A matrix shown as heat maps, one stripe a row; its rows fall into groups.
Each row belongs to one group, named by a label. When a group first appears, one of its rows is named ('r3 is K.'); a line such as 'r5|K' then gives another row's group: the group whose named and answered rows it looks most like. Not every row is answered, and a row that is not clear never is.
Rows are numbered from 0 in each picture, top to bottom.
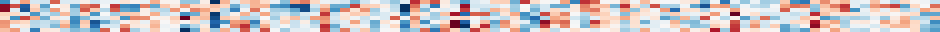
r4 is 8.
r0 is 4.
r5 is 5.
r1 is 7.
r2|7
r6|5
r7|5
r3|5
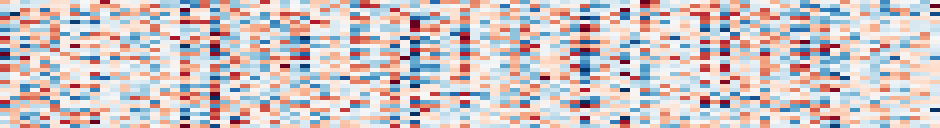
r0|5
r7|4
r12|4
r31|8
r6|4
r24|8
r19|5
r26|4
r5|8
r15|8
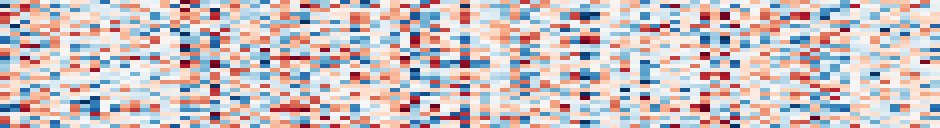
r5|7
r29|5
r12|5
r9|4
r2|8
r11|8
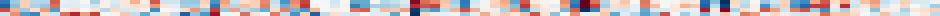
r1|4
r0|4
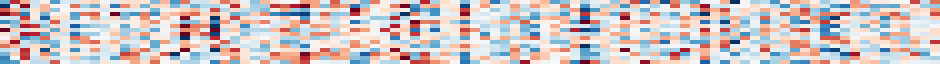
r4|8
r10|7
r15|4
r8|8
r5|4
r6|8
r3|7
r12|8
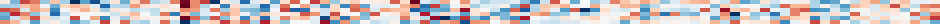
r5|5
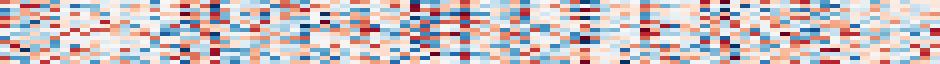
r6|7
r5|5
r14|7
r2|4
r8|5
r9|4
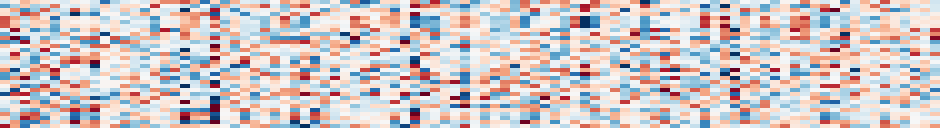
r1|4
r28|8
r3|8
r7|7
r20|5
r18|4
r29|8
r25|8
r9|7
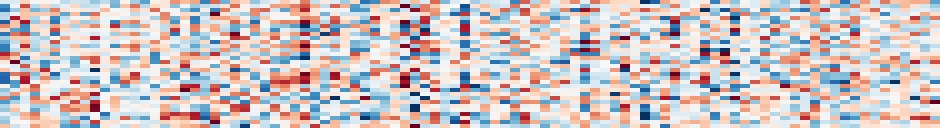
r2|4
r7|7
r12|4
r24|7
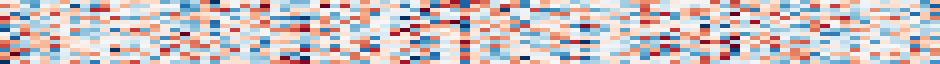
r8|8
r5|5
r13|7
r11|7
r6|4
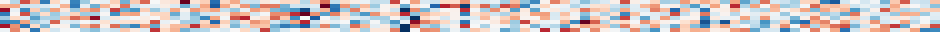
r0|8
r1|5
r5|4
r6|7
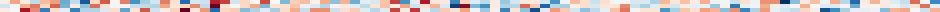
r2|8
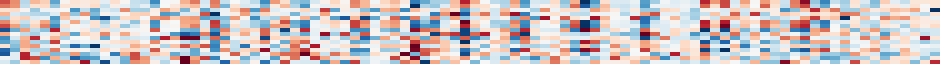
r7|4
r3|5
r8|5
